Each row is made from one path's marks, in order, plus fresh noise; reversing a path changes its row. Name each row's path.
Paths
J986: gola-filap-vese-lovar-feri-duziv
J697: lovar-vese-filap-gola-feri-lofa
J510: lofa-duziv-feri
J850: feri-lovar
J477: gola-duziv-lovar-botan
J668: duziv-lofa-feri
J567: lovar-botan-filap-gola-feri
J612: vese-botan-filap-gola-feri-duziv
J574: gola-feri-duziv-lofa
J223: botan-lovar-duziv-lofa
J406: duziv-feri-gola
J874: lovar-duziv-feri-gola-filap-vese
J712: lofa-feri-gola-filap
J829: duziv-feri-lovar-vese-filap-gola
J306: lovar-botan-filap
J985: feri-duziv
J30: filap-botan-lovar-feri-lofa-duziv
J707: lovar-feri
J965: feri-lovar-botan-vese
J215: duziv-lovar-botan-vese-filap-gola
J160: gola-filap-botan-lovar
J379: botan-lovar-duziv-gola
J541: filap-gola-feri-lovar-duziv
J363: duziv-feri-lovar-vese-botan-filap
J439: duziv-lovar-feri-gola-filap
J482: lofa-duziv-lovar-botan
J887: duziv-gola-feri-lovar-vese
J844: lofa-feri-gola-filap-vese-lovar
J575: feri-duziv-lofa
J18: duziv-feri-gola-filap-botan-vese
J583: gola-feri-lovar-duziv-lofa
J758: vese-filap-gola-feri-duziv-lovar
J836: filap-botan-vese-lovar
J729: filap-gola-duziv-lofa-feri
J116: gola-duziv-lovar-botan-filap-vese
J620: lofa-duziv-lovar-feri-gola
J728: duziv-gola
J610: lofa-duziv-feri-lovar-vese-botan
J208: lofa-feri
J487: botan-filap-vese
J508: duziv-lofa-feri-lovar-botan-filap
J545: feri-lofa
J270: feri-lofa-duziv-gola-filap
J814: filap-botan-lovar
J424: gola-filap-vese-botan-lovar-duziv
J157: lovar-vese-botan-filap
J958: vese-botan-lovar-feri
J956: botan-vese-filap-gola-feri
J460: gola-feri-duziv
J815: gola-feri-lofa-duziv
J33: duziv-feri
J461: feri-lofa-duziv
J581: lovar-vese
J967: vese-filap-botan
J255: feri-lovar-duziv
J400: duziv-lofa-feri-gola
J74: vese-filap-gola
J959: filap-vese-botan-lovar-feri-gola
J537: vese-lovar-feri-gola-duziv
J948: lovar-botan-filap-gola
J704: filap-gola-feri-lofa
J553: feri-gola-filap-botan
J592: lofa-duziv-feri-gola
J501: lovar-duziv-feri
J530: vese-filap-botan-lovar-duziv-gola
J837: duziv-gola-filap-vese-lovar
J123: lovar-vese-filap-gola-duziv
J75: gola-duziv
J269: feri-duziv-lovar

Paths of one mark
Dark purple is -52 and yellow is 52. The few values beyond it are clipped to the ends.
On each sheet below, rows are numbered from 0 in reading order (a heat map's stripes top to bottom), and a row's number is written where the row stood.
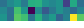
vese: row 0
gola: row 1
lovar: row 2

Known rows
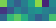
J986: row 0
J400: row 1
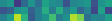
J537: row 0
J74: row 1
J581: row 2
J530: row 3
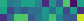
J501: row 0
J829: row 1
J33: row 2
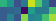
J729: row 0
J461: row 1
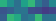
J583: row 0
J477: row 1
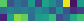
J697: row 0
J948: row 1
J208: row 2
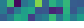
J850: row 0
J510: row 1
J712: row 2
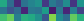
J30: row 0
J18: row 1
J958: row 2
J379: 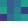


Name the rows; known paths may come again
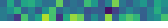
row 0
J728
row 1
J255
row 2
J697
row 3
J729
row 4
J986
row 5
J74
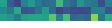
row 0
J363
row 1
J612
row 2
J477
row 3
J704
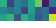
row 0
J967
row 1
J668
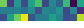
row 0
J123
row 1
J269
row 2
J33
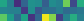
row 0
J508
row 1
J707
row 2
J620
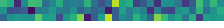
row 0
J610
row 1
J460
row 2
J874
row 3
J956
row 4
J270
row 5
J958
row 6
J439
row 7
J575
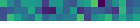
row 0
J583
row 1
J482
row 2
J215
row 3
J844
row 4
J712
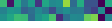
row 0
J157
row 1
J948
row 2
J592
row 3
J814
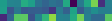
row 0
J501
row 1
J567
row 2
J887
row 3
J400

